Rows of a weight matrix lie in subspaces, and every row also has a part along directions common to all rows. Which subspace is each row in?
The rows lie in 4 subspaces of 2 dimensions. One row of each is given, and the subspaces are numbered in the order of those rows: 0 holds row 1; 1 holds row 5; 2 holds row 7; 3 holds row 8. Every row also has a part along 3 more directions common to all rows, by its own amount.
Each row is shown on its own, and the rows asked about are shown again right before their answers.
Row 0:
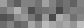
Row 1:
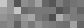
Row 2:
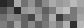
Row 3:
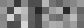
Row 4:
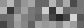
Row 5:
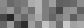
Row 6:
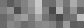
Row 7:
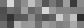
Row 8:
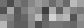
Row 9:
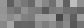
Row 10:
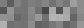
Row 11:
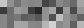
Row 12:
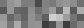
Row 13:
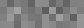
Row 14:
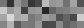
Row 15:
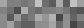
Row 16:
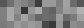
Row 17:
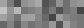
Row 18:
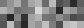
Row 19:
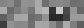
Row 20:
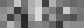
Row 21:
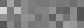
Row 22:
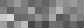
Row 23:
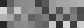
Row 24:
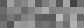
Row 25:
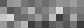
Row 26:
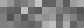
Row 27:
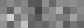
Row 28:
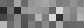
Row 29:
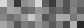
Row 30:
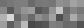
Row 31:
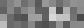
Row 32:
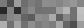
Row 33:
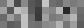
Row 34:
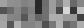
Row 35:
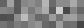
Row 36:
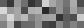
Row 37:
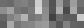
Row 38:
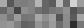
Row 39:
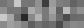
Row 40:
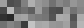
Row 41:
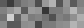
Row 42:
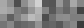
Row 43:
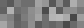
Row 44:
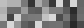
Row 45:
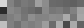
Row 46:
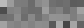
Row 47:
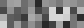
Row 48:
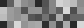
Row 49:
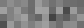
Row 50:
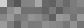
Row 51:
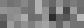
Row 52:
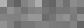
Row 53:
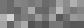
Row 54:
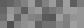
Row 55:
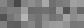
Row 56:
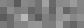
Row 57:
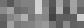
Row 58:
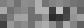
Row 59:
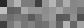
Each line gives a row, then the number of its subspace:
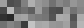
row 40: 1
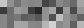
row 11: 2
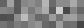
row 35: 1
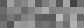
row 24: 2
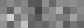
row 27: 1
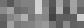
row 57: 3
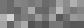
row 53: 1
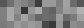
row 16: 2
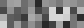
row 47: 3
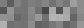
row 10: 3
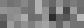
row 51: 3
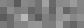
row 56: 1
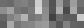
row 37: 3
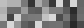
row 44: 2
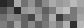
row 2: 0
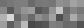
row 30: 1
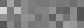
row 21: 0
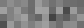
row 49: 3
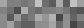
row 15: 2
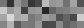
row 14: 2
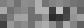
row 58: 3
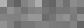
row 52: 0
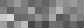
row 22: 1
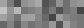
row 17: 0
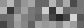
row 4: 3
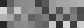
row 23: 0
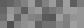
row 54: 2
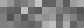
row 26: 2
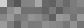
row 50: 0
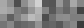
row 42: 0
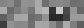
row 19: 3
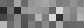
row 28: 0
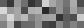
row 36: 2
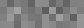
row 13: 3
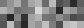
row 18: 1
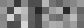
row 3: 1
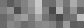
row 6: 3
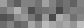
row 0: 1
